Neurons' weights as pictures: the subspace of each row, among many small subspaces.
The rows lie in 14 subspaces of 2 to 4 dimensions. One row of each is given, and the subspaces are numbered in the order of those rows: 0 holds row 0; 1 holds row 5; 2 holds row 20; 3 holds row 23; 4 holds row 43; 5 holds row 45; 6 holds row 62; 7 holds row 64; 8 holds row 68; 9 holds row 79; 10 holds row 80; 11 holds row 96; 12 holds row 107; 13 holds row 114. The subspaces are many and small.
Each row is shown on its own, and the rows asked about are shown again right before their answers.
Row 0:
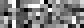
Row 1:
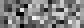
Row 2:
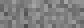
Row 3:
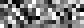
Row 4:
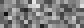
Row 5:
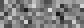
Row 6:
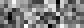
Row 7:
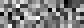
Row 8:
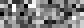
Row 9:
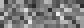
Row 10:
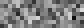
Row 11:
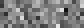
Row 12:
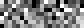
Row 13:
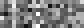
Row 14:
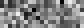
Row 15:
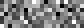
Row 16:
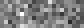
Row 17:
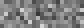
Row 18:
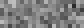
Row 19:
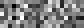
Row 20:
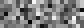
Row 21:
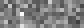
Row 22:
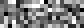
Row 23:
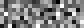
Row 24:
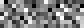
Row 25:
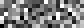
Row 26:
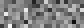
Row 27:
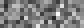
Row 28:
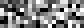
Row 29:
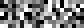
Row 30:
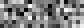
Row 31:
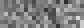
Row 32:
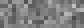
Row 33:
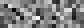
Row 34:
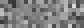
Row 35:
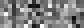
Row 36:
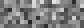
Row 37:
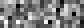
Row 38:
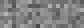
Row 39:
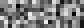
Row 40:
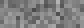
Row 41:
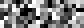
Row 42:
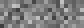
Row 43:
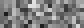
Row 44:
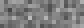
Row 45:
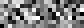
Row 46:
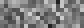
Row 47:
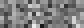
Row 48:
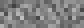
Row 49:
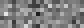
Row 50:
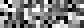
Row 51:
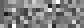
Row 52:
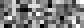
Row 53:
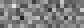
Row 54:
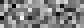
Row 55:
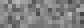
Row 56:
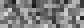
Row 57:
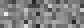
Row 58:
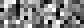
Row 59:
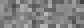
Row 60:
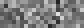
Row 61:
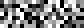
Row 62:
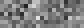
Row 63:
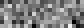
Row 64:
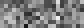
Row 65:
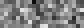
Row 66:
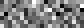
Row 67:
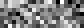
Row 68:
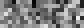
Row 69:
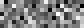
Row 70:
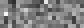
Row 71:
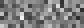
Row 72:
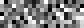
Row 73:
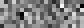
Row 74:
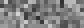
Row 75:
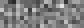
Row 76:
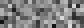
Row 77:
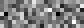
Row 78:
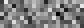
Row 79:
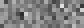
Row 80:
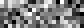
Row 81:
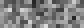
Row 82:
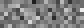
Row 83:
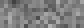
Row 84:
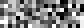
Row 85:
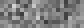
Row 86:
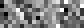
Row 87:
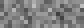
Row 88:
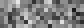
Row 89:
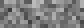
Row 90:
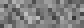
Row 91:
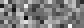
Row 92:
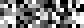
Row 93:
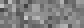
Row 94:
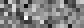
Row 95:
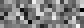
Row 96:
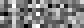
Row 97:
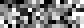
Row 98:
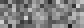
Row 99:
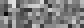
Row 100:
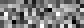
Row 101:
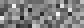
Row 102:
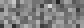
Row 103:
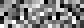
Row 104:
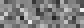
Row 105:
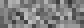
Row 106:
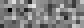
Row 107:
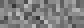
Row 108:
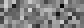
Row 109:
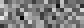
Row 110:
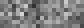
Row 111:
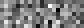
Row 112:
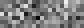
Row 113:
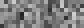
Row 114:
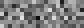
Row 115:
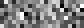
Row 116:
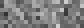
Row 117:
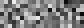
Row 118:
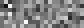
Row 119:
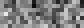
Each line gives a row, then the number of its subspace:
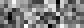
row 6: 7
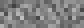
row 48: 5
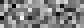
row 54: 3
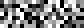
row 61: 13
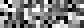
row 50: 12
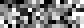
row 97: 10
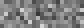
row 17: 2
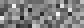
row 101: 0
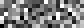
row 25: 0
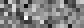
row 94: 10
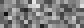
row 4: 4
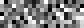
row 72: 1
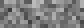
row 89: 9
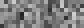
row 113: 9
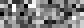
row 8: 5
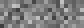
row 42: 13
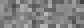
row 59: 1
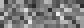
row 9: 1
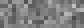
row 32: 5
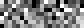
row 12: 4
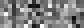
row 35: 4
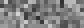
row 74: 10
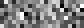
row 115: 9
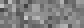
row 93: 10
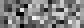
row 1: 12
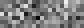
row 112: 6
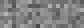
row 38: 11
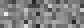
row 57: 11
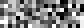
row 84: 7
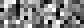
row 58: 3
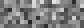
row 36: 9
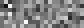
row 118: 12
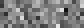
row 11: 8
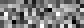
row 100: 4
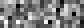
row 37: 3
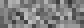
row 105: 12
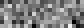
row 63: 4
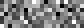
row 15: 11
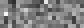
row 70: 0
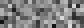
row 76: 12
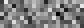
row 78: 1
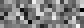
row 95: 2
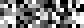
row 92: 7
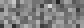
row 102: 3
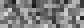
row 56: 8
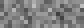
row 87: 1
